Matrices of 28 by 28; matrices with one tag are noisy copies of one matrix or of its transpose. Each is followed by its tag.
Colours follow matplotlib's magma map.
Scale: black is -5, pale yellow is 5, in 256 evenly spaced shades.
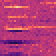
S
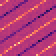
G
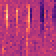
S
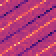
G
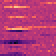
S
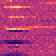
S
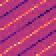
G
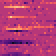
S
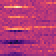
S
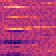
S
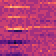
S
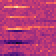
S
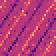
G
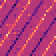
G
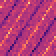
G
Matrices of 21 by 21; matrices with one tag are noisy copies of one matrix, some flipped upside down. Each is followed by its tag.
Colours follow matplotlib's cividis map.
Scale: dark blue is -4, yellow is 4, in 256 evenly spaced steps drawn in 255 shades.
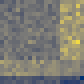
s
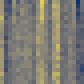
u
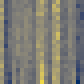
u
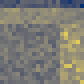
s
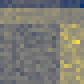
s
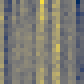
u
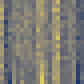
u
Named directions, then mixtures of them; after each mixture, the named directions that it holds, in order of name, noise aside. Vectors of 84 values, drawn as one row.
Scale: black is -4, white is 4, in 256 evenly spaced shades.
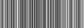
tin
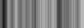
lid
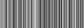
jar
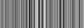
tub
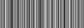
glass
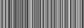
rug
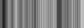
lid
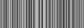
rug, tin, tub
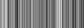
jar, lid, tin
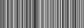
jar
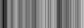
lid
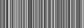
rug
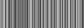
rug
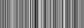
glass, jar, tub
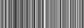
rug, tub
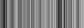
glass, jar, lid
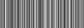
glass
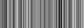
jar, lid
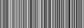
glass, rug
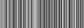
jar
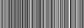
glass, rug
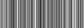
glass, jar, tin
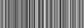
rug, tub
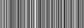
glass, jar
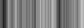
lid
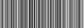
tin, tub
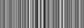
tub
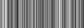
glass, jar, lid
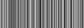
glass, jar, rug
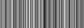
glass, jar, tub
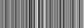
tub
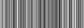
jar, tin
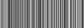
glass, rug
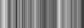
lid
